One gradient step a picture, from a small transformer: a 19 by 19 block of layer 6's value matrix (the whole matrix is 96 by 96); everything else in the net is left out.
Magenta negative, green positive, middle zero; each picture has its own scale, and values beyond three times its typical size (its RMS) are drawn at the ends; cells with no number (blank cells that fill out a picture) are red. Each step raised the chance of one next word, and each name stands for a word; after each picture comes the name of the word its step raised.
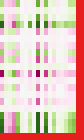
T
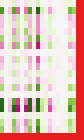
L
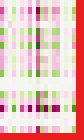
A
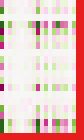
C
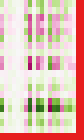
L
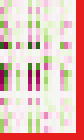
T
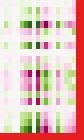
T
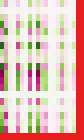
T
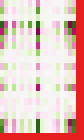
C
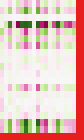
C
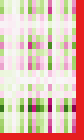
L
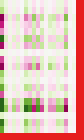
L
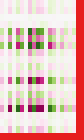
A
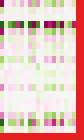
C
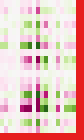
A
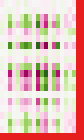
T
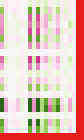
L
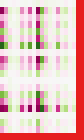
A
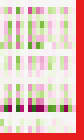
A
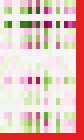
C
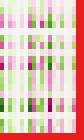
L
